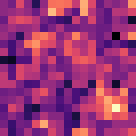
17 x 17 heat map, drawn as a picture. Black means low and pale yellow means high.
No single row or column stands out from its neighbours. The ninth with the highest average is the bottom right. Neither half mirrors the other.
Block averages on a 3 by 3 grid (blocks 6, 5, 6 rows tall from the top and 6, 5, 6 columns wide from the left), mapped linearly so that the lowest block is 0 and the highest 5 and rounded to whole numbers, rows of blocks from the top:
2 4 1 / 1 2 2 / 0 0 5
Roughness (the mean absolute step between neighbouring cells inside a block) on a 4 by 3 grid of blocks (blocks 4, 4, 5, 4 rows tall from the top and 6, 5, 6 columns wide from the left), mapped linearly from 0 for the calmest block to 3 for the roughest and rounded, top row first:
030
212
002
211
